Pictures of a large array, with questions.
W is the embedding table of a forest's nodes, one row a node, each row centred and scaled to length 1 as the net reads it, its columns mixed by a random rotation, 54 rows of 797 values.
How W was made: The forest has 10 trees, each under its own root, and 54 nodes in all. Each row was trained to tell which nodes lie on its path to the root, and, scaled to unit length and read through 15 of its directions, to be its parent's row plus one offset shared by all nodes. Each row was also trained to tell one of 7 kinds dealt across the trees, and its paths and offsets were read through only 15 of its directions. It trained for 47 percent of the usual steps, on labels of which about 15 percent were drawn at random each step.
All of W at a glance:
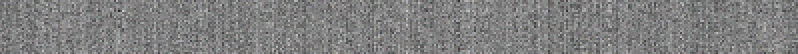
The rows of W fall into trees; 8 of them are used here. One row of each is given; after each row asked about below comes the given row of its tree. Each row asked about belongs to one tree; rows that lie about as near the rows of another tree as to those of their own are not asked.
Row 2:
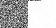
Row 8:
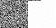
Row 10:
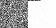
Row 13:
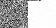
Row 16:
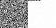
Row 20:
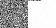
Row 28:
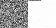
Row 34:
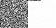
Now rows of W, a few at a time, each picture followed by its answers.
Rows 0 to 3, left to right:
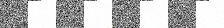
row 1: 10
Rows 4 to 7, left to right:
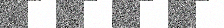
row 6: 10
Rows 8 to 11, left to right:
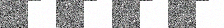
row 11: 10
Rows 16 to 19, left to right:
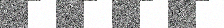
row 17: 13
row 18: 2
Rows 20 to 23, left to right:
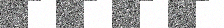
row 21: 13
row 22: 10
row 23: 34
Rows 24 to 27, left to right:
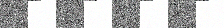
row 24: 10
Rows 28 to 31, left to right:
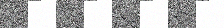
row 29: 20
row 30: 16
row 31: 13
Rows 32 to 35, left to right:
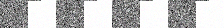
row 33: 20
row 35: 10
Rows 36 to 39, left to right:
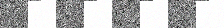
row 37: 34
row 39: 13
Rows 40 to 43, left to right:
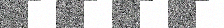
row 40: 16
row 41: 20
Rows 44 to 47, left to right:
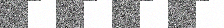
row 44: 13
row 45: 13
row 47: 28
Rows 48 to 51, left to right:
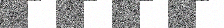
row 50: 10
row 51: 13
